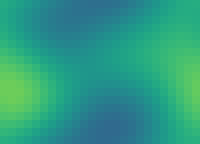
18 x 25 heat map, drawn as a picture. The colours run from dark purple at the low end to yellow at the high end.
There are no regular stripes. There is no overall slope. The ninth with the lowest average is the bottom middle.
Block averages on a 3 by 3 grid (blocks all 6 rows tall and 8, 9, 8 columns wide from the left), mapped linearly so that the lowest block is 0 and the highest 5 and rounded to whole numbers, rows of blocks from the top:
214 | 525 | 403
